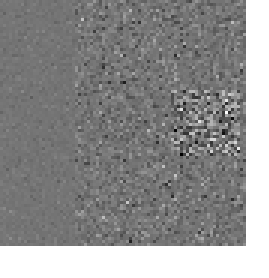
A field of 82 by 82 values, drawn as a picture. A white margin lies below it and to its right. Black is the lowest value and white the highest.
Stripes: none. Odd patch: rougher, in the middle right. Histogram: heavy tails on both sides. Roughest part: middle right. Seam: vertical, 30% of the way across, the left part calmer.
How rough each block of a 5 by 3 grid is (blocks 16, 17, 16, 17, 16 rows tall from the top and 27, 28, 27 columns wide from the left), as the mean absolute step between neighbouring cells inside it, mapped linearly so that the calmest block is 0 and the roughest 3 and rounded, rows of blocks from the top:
0 1 1 / 0 1 1 / 0 1 3 / 0 1 1 / 0 1 1
